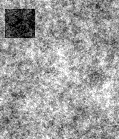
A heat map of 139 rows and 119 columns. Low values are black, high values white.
Stripes: none. Grain: blotchy. Odd patch: lower, in the top left. Ninth with the lowest average: top left.
